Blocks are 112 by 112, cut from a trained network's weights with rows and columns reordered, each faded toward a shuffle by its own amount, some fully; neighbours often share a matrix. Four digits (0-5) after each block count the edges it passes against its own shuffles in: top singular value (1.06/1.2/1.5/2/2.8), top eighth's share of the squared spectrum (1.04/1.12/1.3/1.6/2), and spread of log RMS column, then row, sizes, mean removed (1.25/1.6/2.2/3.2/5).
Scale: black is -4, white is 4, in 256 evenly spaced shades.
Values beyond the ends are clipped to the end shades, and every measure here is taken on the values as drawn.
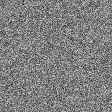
0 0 0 0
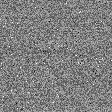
1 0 0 0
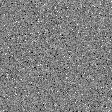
0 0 0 0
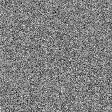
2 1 0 1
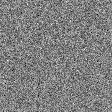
0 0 0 0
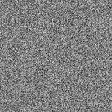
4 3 0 1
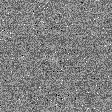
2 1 0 0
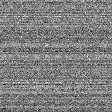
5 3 1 2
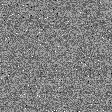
1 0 0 0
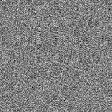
4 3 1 1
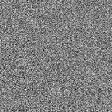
4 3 1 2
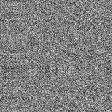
4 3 0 2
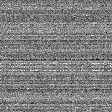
5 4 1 3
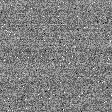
2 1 0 0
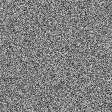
1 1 0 0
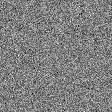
0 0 0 0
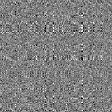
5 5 3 3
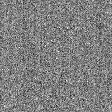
3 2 0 1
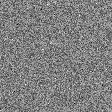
0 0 0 0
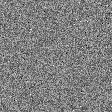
1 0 0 0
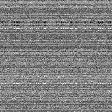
5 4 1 3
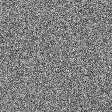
2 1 0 0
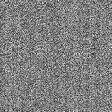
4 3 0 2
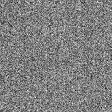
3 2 0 1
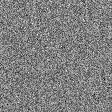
1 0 0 0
